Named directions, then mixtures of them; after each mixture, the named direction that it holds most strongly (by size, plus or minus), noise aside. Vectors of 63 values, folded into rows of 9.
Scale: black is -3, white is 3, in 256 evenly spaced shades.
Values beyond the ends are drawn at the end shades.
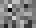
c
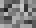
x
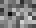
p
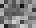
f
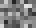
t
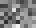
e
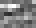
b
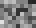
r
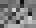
e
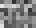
t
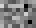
x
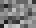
e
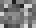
t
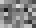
x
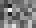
c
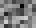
f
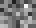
p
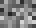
p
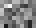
c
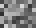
f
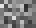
c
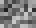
x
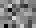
c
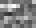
b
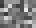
x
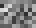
x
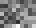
e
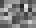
x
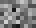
e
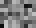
t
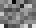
t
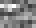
b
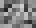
x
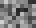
r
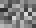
x
